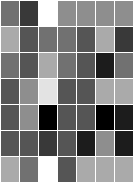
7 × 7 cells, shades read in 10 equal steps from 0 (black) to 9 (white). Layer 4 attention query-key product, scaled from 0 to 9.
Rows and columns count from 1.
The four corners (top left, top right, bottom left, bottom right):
4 5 6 6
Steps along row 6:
same down up down up down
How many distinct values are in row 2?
4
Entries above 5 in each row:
1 2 1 3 0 0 5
